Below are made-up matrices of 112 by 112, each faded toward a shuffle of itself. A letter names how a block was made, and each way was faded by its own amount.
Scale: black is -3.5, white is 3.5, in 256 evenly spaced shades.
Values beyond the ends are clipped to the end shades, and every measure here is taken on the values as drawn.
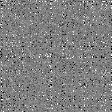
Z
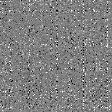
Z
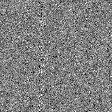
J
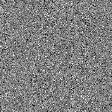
J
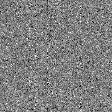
J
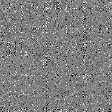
Z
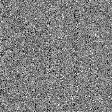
J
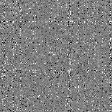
Z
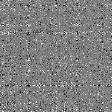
Z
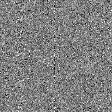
J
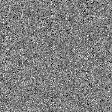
J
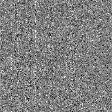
J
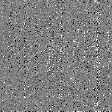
Z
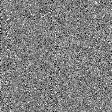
J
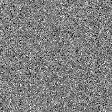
J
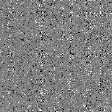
Z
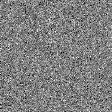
J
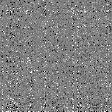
Z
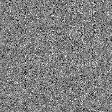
J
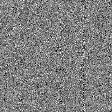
J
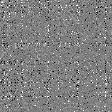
Z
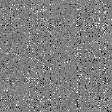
Z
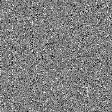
J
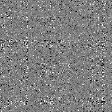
Z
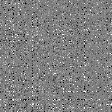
Z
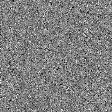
J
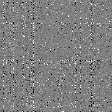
Z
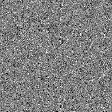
J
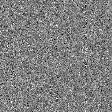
J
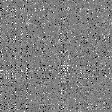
Z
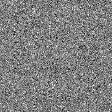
J
